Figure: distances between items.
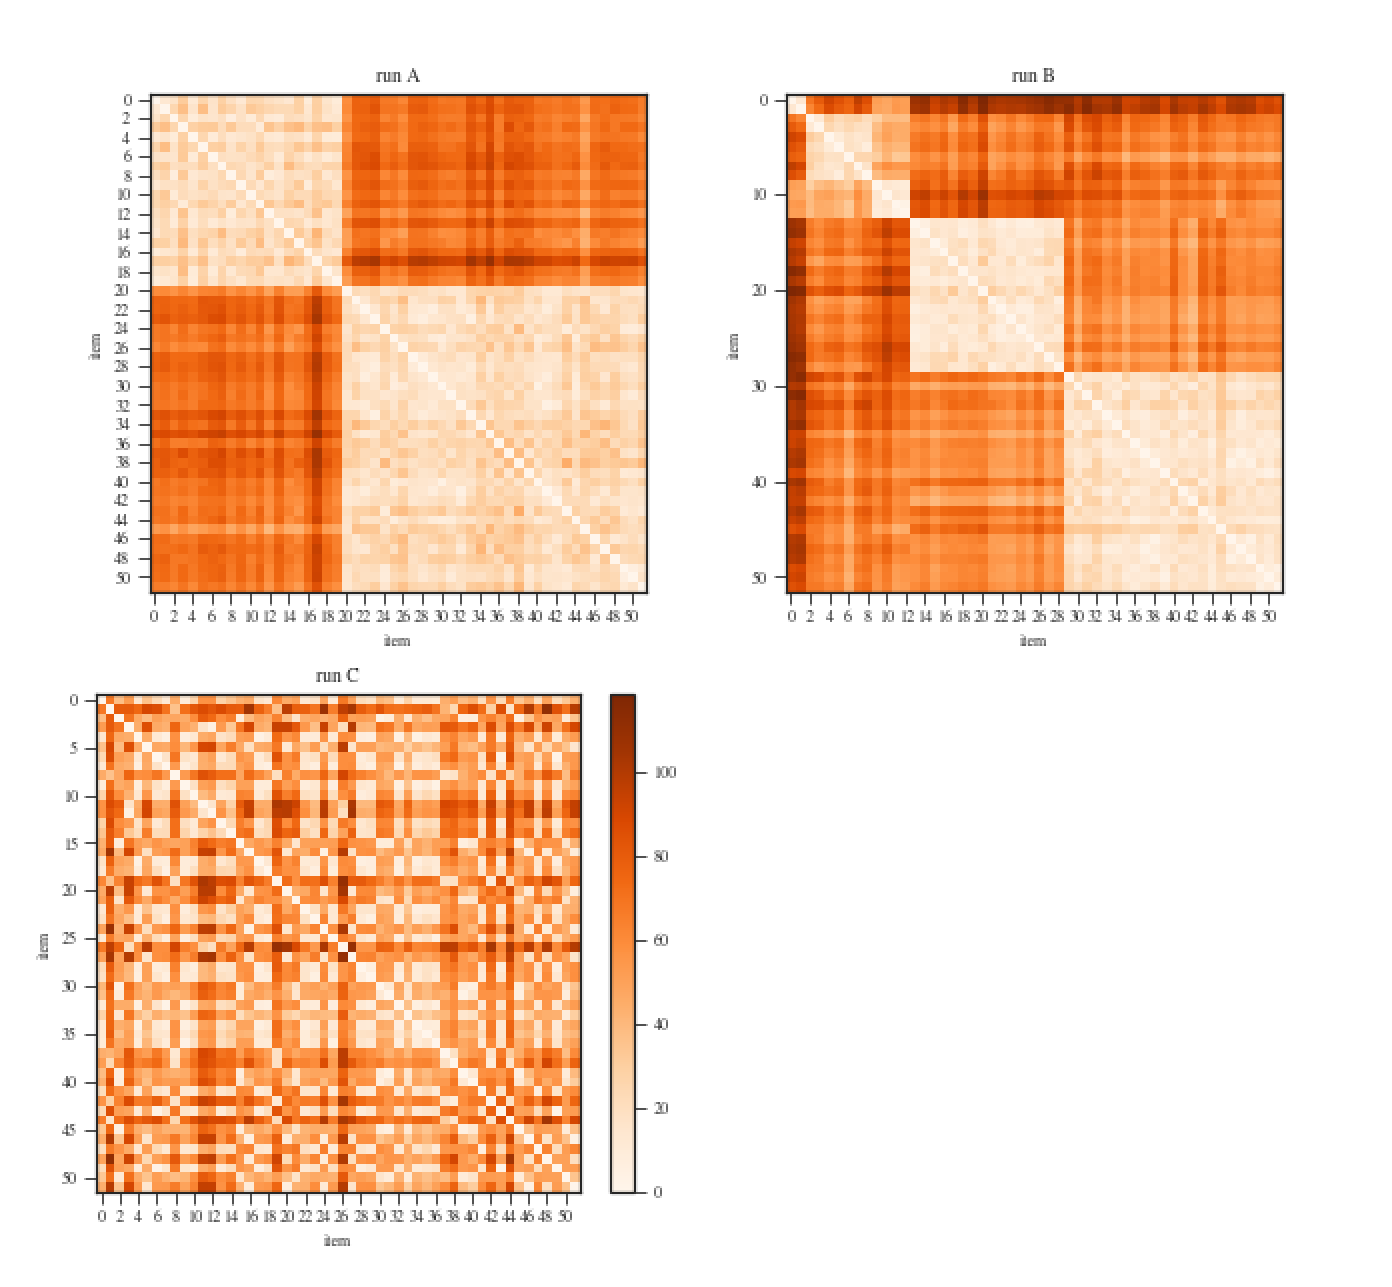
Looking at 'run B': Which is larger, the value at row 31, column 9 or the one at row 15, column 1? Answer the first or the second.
the second
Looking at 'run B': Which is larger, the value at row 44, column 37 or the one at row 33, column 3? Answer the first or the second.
the second
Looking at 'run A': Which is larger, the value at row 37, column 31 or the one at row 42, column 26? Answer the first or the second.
the second
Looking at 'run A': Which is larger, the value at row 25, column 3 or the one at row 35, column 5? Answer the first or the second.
the second
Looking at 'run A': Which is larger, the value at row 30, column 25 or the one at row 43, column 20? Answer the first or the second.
the second
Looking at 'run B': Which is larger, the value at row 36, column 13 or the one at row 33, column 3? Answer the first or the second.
the second
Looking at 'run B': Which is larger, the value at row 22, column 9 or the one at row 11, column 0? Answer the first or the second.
the first
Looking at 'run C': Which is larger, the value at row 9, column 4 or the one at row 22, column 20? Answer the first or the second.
the second
